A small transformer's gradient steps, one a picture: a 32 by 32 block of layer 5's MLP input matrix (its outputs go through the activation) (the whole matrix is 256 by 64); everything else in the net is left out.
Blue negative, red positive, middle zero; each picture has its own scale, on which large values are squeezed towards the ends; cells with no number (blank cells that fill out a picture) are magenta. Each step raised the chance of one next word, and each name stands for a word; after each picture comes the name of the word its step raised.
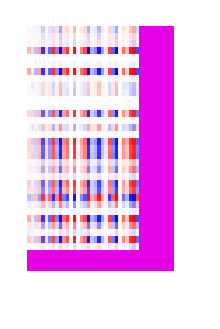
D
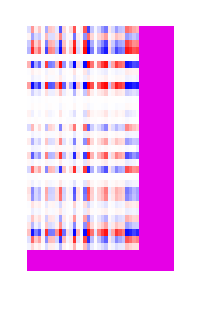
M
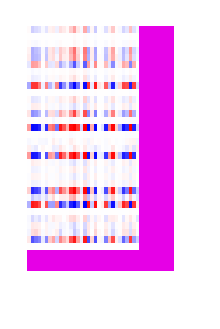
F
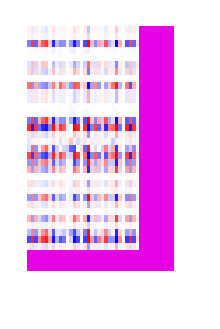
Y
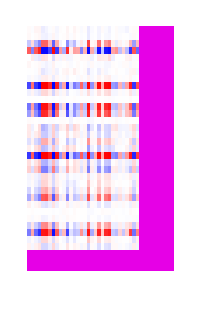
M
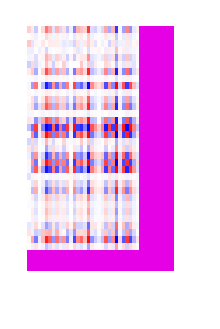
Y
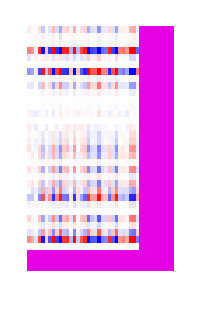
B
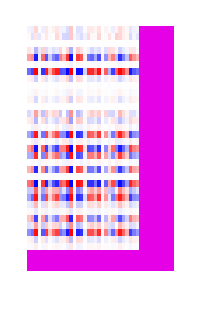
B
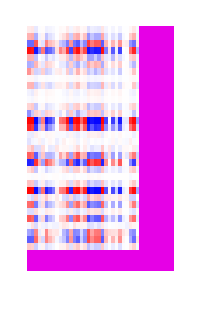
Y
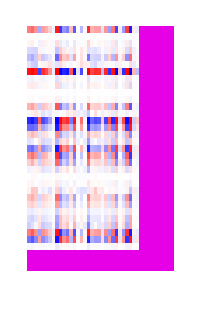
B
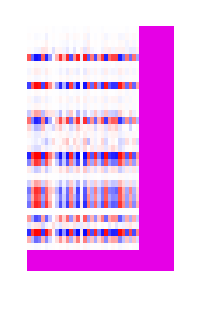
B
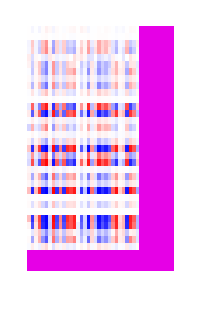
D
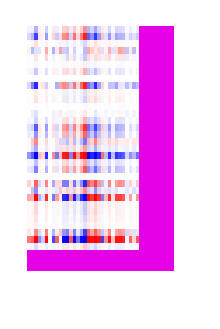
Y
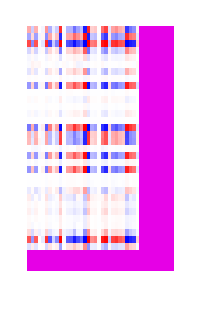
Y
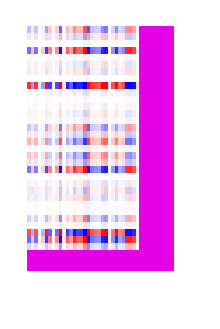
M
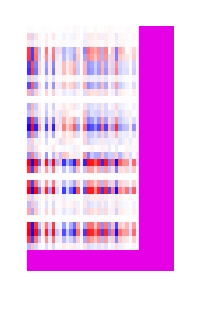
B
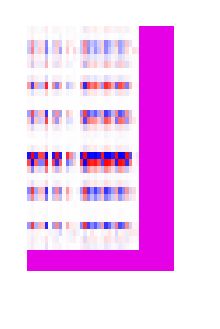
F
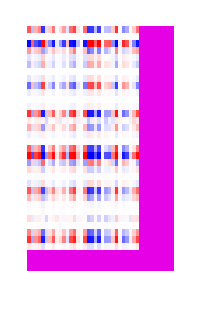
F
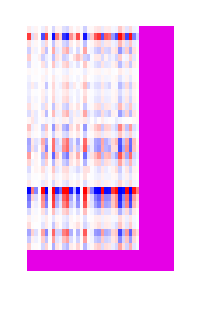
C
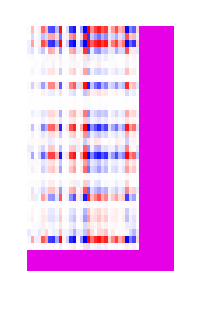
Y
